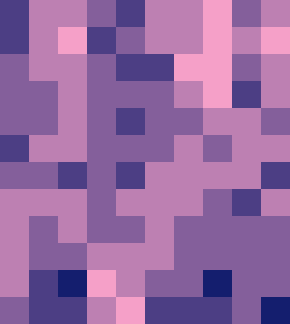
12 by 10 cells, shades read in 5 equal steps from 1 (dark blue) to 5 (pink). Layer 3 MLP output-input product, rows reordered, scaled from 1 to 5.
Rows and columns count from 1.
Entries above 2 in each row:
8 8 8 9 9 9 7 9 10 10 7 4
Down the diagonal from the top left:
2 4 4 3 2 3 4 3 3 3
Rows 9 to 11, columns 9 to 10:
3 3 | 3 3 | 3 3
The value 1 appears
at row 11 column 3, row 11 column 8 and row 12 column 10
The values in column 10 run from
1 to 5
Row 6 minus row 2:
0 0 -1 1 0 -1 0 -2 0 -1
